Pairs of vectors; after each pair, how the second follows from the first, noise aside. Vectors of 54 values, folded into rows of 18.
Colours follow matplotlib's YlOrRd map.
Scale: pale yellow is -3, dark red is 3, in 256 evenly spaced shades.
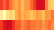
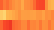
shrunk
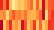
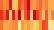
shuffled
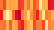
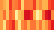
wrapped around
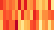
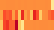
partly zeroed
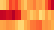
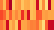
shuffled
